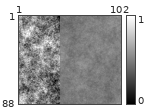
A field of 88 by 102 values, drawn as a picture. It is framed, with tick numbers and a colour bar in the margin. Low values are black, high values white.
Overall the values sit about 50% of the way up the scale. The field is mottled with small blotches. The right part is calmer, past a seam about 40% of the way across. The halves do not mirror each other.
